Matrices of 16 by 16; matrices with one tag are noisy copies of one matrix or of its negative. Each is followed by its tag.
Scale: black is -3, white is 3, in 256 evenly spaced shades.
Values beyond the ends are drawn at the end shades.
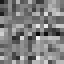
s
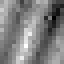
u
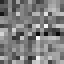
s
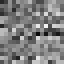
s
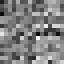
s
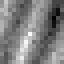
u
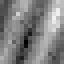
u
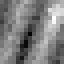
u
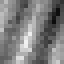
u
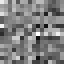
s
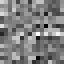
s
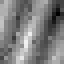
u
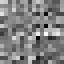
s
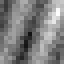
u
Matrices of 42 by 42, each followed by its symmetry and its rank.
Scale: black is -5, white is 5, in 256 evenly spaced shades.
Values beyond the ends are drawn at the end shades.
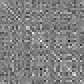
symmetric, rank five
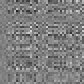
neither, rank three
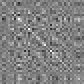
symmetric, rank five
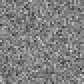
neither, full rank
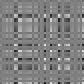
symmetric, rank one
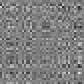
neither, rank three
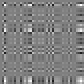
symmetric, rank one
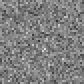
neither, full rank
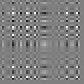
symmetric, rank one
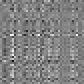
neither, rank three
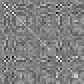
symmetric, rank five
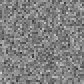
neither, full rank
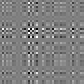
symmetric, rank one
